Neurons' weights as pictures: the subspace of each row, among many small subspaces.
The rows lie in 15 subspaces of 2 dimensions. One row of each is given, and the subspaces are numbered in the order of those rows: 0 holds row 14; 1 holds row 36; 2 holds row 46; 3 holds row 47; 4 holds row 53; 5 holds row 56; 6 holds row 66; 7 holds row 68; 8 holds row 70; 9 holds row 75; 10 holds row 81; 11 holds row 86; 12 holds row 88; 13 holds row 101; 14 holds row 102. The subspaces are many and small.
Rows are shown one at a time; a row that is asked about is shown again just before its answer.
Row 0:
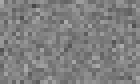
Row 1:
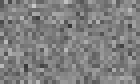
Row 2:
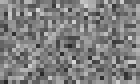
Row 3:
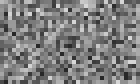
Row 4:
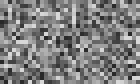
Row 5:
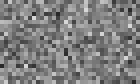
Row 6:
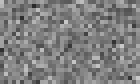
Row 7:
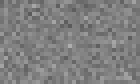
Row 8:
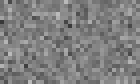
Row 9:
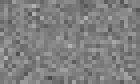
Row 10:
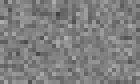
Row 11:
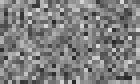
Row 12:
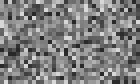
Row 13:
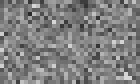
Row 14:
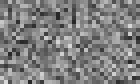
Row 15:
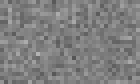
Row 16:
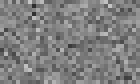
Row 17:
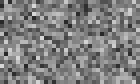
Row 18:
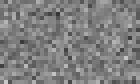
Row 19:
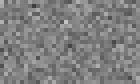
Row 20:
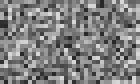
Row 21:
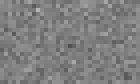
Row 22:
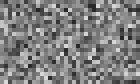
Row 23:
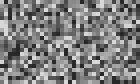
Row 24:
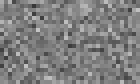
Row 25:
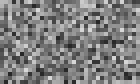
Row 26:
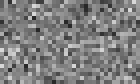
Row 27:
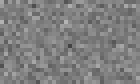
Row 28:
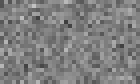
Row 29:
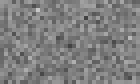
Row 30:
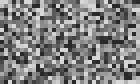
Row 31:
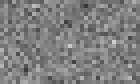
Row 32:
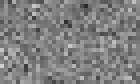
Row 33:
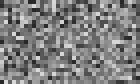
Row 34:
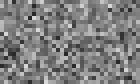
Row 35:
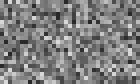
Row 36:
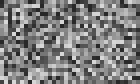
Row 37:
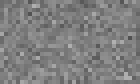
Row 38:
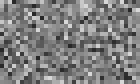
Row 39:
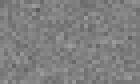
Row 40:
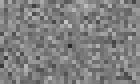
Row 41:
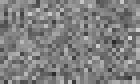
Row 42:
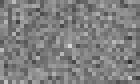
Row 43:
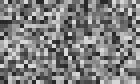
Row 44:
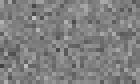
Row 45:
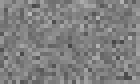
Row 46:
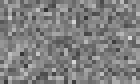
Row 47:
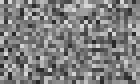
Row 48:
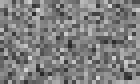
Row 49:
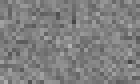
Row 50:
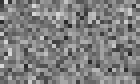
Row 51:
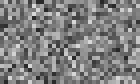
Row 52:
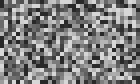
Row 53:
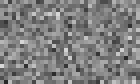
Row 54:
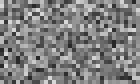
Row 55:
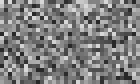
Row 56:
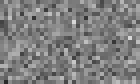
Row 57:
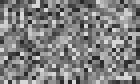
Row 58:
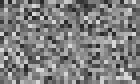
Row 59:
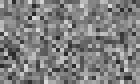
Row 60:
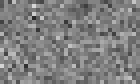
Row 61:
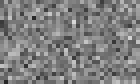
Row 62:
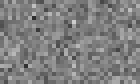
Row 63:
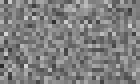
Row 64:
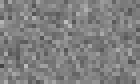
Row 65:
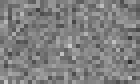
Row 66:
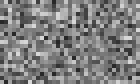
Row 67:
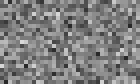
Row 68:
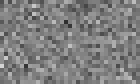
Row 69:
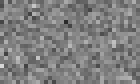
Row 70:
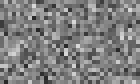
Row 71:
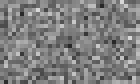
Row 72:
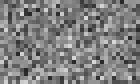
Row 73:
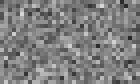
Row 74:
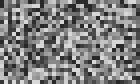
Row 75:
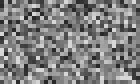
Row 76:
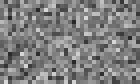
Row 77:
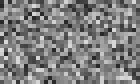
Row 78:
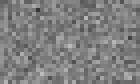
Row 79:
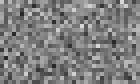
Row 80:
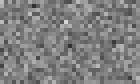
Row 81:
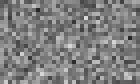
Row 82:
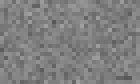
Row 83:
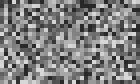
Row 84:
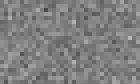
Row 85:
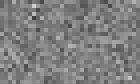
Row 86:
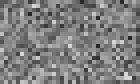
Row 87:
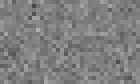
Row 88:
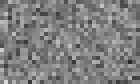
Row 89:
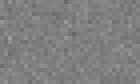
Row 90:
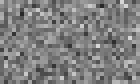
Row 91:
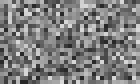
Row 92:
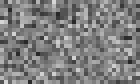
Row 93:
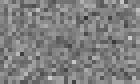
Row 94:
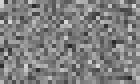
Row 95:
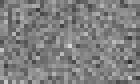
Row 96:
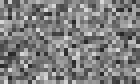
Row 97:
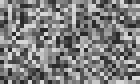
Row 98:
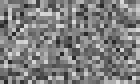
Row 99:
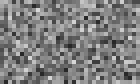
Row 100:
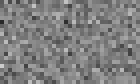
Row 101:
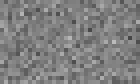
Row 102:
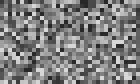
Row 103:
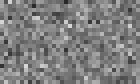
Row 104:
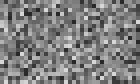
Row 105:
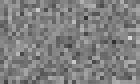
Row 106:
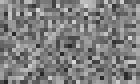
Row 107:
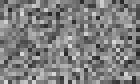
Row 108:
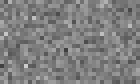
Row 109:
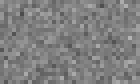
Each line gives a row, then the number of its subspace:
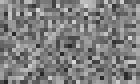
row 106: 14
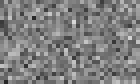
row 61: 5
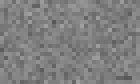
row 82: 4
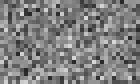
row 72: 13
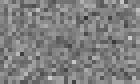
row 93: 2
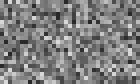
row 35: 0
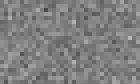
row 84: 2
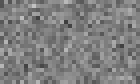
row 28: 12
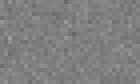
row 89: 1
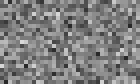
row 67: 4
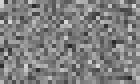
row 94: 6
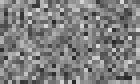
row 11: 4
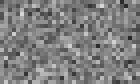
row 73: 3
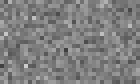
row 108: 3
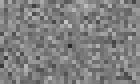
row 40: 7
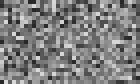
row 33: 6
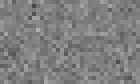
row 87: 8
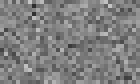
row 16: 14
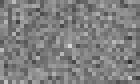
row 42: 1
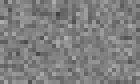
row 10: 6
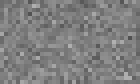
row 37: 11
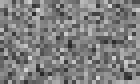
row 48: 8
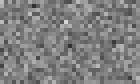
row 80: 1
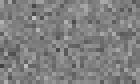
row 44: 5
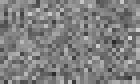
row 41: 4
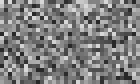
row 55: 7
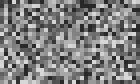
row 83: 5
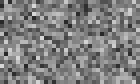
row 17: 9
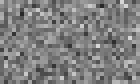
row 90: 3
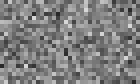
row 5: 11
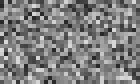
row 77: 9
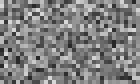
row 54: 9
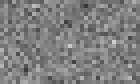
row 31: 13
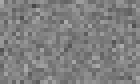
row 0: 12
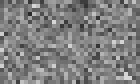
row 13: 11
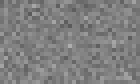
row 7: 7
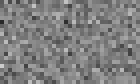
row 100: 0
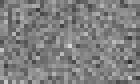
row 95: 1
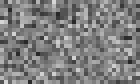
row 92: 6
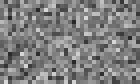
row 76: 2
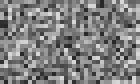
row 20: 7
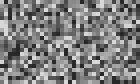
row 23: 5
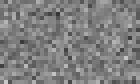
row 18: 4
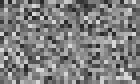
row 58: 7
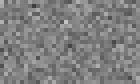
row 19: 1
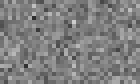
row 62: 10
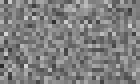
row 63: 3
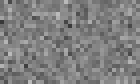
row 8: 1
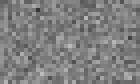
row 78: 10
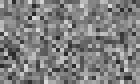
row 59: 8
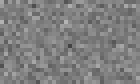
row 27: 0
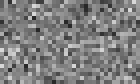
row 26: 13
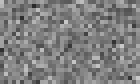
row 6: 12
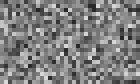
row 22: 8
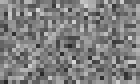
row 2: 14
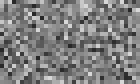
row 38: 2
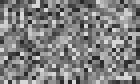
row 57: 4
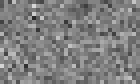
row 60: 5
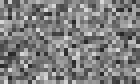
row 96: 2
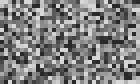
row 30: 8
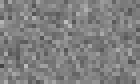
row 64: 9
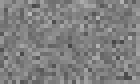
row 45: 11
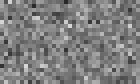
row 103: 12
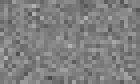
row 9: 2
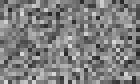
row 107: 11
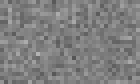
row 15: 6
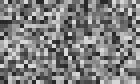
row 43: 11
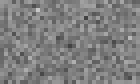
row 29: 10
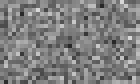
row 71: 7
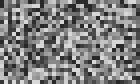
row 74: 1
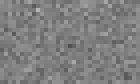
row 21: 14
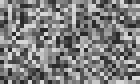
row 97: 0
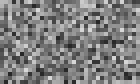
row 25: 10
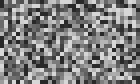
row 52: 12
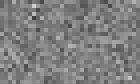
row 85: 10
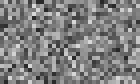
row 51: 14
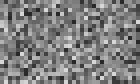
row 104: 13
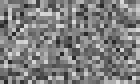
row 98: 9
